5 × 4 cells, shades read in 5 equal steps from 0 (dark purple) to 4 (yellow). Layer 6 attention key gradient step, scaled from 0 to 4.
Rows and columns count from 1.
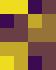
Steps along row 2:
up up down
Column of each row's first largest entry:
1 3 3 1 1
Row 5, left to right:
4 3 0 1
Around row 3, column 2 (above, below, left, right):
1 3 1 2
